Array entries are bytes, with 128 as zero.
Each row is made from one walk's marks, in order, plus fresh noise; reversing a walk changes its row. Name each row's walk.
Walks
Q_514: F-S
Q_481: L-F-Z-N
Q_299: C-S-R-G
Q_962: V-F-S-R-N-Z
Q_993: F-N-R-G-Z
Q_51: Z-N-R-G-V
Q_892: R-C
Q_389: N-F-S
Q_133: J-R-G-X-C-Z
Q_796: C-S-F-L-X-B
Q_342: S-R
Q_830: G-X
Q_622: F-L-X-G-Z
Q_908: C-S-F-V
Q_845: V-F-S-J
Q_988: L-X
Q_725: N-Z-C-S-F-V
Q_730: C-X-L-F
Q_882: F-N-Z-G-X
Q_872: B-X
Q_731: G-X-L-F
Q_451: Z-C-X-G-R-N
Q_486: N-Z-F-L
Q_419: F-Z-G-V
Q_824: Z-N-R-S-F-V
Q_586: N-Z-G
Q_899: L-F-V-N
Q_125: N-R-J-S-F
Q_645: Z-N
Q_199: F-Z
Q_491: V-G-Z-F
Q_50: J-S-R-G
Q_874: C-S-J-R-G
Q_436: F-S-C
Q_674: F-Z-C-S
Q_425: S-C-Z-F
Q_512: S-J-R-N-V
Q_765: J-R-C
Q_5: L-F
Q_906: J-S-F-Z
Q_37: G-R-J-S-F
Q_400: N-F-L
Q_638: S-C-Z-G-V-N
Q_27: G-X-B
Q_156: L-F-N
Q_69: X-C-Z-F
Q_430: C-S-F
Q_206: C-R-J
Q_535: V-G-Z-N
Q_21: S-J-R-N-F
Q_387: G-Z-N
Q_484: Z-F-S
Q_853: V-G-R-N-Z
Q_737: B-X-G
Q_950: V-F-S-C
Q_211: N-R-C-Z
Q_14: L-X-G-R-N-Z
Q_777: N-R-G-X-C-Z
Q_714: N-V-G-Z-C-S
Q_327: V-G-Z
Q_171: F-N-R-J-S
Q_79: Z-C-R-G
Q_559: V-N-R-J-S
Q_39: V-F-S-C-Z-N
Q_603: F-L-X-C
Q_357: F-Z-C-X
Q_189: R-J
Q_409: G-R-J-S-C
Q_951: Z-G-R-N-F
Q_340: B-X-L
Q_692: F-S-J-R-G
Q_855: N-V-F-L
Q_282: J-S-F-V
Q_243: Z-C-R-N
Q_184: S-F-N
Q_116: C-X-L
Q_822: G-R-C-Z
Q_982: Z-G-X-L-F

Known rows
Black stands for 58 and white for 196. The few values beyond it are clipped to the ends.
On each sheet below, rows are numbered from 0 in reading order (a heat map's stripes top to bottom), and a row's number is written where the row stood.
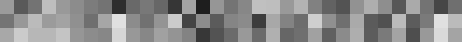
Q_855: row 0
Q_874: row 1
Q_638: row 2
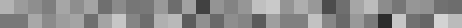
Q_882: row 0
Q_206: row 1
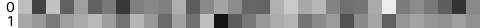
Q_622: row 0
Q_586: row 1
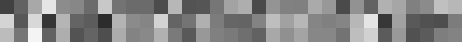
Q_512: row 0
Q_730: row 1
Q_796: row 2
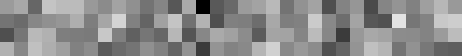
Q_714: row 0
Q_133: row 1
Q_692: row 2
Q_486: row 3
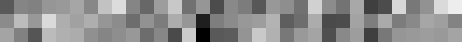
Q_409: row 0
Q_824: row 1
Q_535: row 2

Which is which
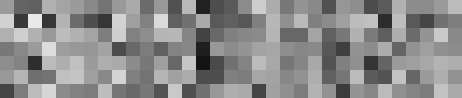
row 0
Q_327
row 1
Q_116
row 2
Q_243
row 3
Q_962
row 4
Q_853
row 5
Q_777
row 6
Q_21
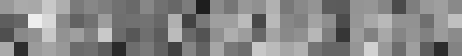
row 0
Q_39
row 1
Q_906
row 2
Q_125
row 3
Q_899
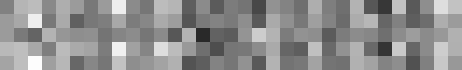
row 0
Q_299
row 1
Q_430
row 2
Q_491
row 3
Q_79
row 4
Q_425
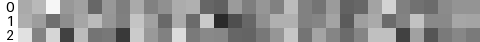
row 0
Q_674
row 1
Q_387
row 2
Q_69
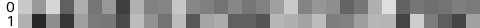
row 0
Q_357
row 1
Q_731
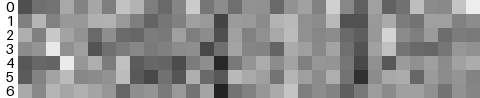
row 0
Q_37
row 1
Q_993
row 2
Q_199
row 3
Q_436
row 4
Q_559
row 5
Q_171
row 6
Q_645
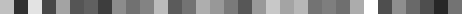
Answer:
Q_603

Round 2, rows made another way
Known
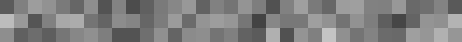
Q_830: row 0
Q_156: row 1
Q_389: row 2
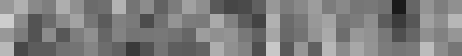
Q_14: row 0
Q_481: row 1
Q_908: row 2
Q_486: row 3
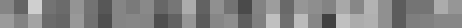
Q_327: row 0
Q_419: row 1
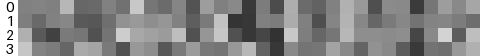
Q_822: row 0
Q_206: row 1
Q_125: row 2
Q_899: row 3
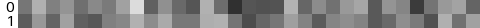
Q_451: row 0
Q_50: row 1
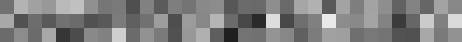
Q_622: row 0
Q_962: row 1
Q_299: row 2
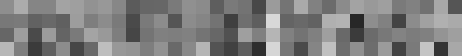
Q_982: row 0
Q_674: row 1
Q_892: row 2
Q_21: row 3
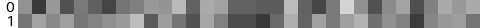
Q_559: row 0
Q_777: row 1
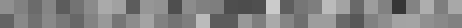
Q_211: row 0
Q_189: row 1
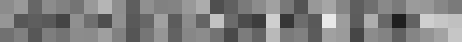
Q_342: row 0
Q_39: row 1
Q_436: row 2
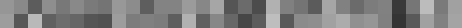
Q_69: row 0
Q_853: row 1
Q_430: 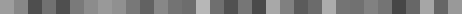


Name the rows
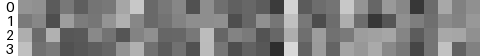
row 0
Q_243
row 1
Q_765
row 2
Q_491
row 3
Q_951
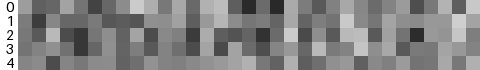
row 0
Q_37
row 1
Q_845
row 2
Q_714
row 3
Q_586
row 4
Q_282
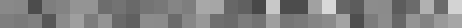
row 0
Q_906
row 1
Q_514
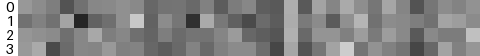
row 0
Q_645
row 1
Q_79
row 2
Q_199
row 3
Q_184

